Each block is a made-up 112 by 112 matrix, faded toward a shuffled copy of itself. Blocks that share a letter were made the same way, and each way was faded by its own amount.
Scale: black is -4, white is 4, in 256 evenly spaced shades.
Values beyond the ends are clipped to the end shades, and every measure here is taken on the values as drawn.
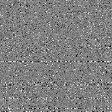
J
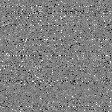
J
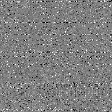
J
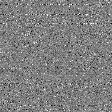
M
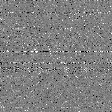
J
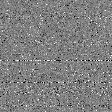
M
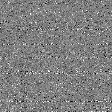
M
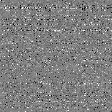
J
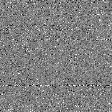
M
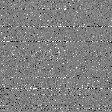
J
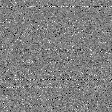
M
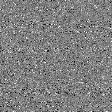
M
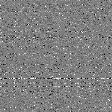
J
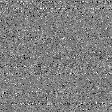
M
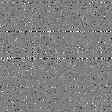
J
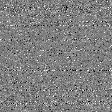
M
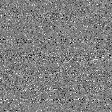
M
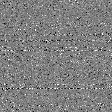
M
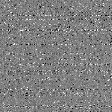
J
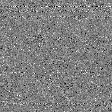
M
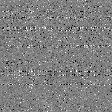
J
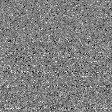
M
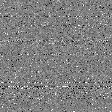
M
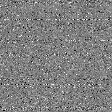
M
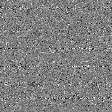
M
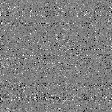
J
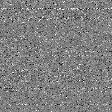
M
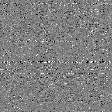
J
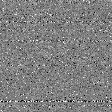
M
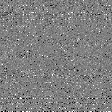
J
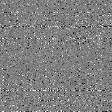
J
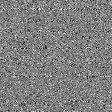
M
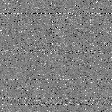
J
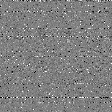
J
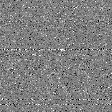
M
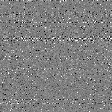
J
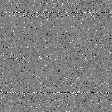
J
